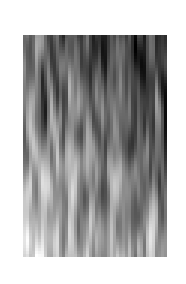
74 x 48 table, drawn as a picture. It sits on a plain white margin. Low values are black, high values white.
Ninth with the highest average: bottom left. Ninth with the lowest average: top right. Grain: streaks running down. Slope: up to the bottom left.
